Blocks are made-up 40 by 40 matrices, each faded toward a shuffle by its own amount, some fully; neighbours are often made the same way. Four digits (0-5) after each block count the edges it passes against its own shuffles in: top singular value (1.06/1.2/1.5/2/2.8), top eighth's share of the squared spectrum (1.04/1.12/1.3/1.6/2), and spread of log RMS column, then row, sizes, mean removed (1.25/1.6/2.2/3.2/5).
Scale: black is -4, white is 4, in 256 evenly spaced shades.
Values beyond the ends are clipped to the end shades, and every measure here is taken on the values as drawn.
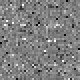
2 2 0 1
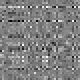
4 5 2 3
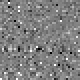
3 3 0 1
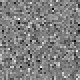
2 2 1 0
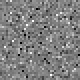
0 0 0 0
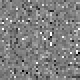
2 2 1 0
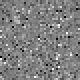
1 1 0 0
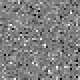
1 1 0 0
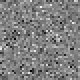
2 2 0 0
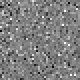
2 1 0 0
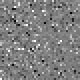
1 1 0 0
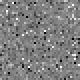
0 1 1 0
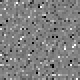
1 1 0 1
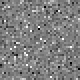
0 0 0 0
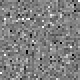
2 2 0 0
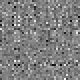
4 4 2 2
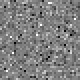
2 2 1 0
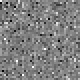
2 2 0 0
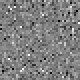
2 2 0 0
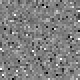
0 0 0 0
